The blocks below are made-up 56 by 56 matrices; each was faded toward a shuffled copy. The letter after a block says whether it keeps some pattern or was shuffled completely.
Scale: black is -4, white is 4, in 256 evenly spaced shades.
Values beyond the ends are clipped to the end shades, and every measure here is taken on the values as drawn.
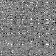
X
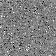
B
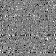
X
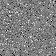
B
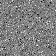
B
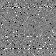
X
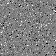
B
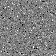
B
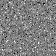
B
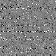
X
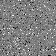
B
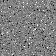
B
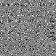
X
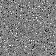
B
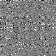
X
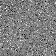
B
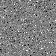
B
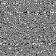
X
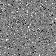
B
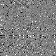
X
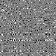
X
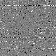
X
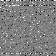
X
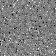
B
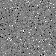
B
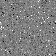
B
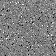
B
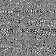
X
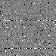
X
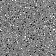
B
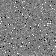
B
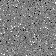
B
